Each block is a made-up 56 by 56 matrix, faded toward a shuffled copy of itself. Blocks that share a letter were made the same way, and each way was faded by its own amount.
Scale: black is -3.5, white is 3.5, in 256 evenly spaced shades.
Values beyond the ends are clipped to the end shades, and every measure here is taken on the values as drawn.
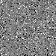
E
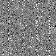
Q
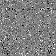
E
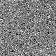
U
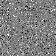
E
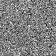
U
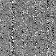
Q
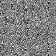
Q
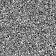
U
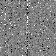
E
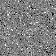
E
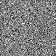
U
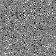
E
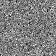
U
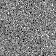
U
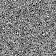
U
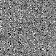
Q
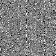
Q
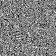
U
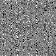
Q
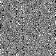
Q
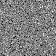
U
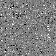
E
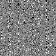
Q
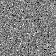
U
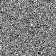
U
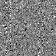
Q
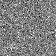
U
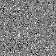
Q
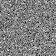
U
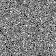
U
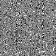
Q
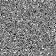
U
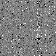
E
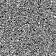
U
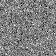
U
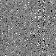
E
